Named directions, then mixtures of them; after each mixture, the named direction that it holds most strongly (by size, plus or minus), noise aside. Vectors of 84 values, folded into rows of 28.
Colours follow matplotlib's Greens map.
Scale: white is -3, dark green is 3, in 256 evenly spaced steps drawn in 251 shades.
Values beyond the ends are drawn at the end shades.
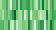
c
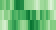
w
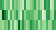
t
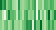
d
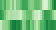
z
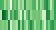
t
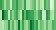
t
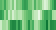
z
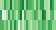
t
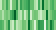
c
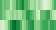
z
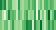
d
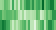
w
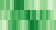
w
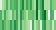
d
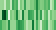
d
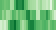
w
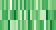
c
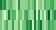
d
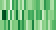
t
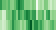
w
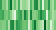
c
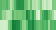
w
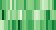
z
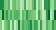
t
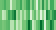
c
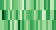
t
